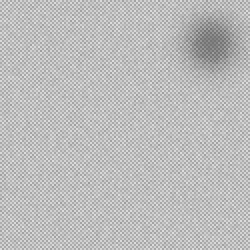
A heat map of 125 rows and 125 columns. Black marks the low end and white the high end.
A single dip lies in the top right. The top right is the ninth with the lowest average. A checkerboard runs through the table. No row or column stands out.
